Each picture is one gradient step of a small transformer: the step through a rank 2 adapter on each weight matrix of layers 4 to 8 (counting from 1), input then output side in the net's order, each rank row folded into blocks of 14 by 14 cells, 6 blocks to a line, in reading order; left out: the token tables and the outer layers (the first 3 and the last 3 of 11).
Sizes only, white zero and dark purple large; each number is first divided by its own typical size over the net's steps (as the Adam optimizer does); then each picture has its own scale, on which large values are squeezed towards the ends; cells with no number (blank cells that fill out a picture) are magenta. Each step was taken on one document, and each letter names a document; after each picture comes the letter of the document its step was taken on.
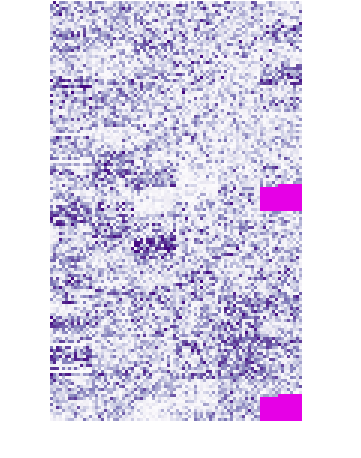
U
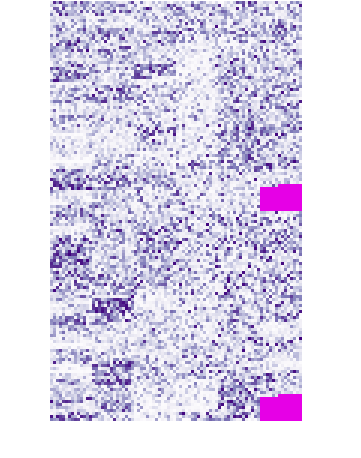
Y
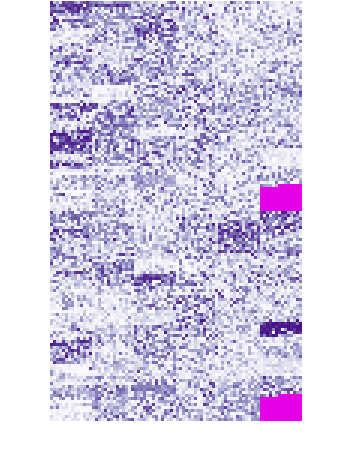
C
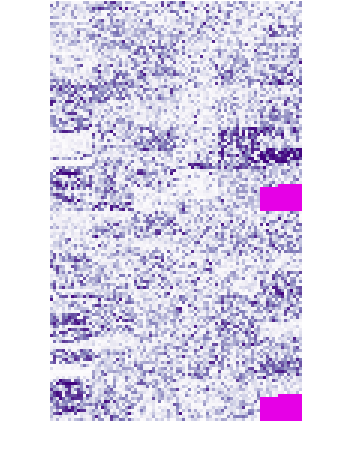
U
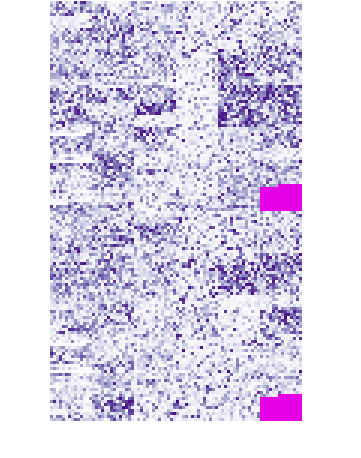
Y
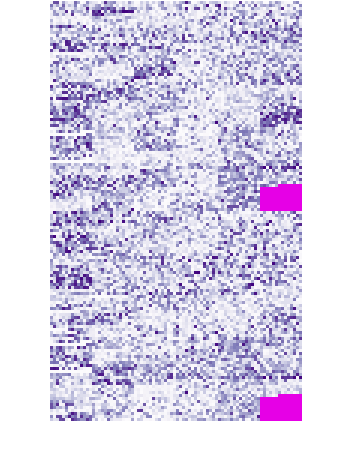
U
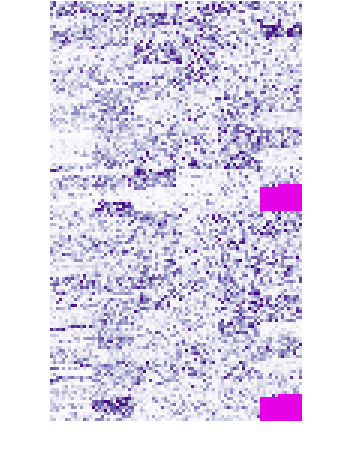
U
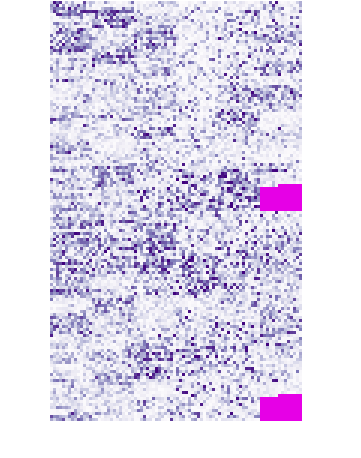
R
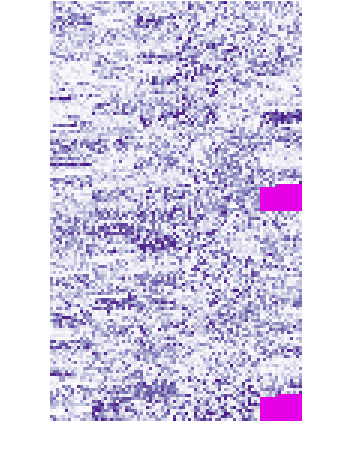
C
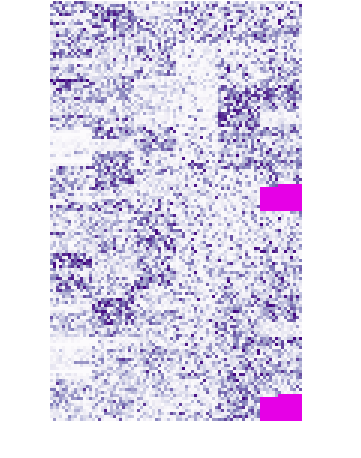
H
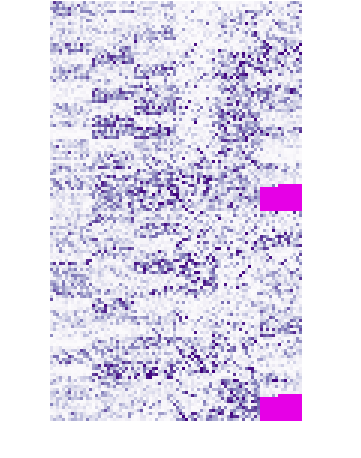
R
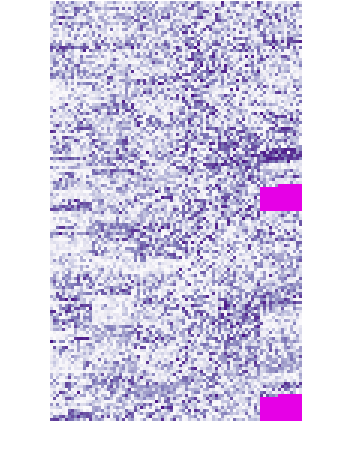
C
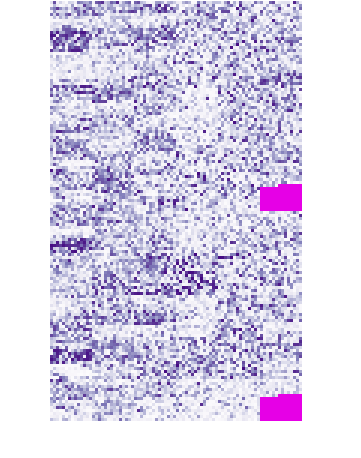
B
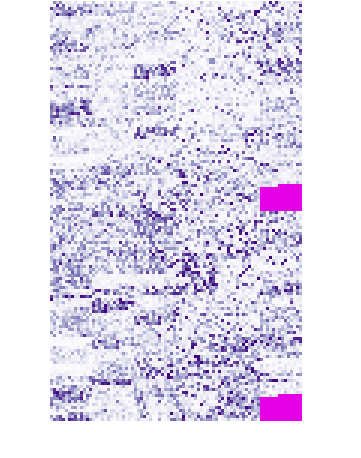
R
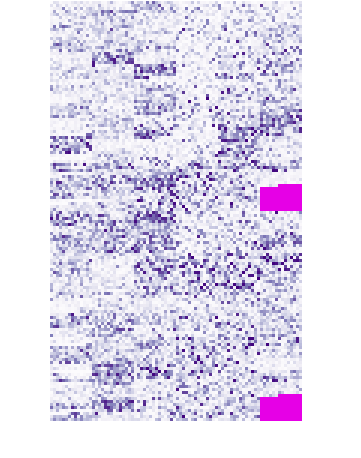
R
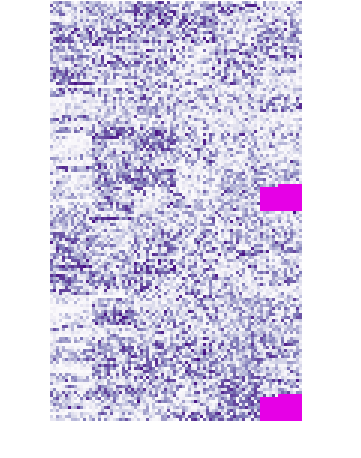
B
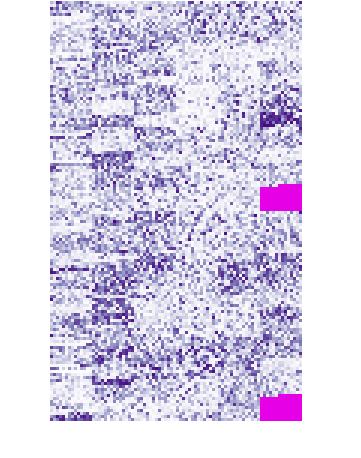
B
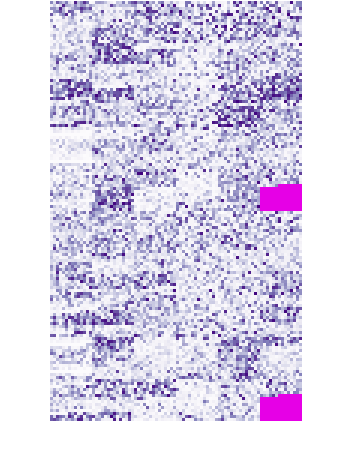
Y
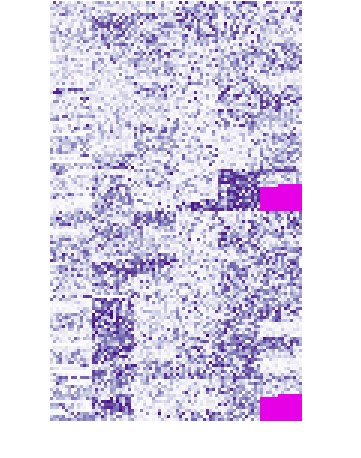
B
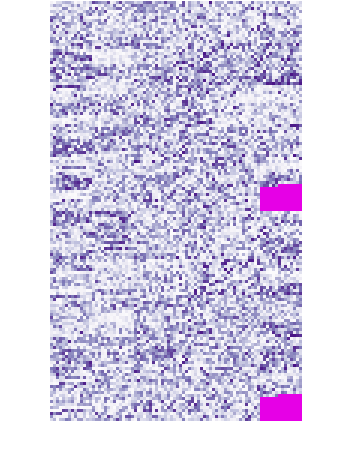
C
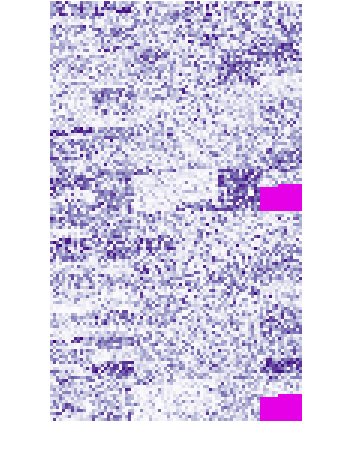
U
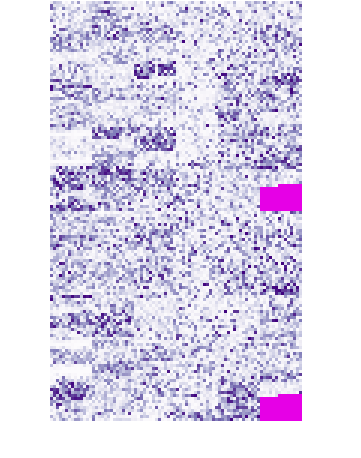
H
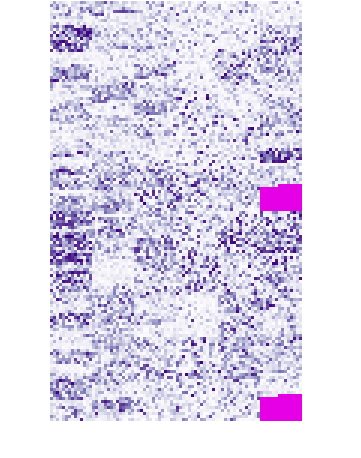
H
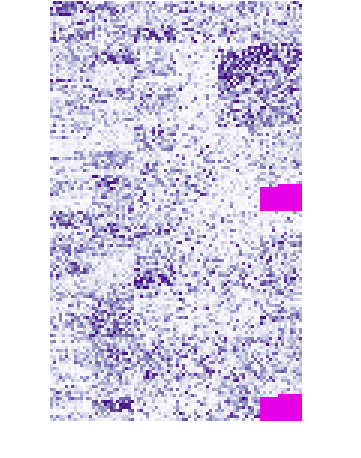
Y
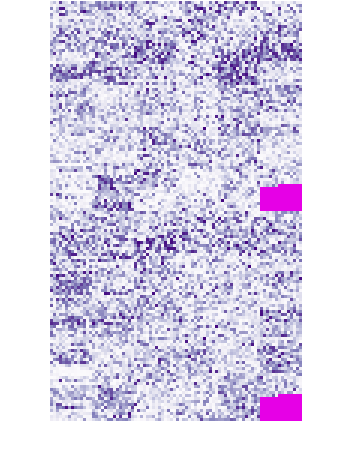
U
